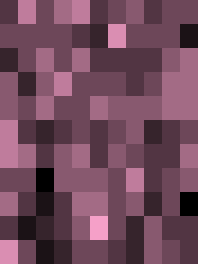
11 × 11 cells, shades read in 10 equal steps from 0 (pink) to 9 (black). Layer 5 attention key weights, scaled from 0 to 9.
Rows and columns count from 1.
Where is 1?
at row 2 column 7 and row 11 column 1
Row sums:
49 57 54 49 43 59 48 53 59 59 59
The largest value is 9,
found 2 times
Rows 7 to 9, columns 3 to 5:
6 4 3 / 9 4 4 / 8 6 3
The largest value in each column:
7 8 9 7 6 7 6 7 7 6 9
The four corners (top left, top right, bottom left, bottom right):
6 5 1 6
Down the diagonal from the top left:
6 5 3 2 5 6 4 2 7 6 6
